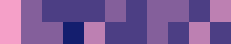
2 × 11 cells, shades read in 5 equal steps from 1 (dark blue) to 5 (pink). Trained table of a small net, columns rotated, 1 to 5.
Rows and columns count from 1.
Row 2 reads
5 3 3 1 4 2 2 3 2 4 2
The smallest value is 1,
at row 2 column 4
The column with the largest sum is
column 1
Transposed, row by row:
5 5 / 3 3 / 2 3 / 2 1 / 2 4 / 3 2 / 2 2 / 3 3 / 3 2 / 2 4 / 4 2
